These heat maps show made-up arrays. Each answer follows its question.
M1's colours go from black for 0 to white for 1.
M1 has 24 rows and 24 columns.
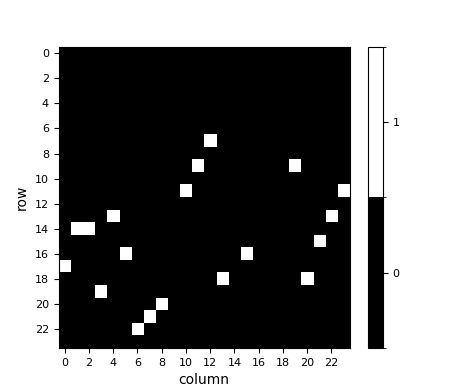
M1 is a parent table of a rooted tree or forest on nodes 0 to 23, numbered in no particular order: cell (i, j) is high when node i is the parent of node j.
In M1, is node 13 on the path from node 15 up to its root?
no
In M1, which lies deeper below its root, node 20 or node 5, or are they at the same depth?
the same depth
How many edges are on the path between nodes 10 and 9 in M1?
2
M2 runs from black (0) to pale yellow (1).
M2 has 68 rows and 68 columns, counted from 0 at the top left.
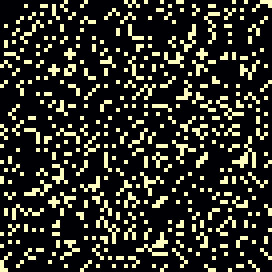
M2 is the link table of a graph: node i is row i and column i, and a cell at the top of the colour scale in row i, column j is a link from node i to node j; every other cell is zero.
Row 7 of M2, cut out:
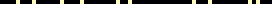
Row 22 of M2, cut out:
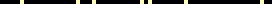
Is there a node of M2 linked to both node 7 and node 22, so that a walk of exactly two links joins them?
no
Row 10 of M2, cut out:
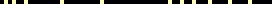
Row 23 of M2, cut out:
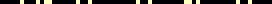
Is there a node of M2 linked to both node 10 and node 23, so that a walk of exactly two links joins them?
yes
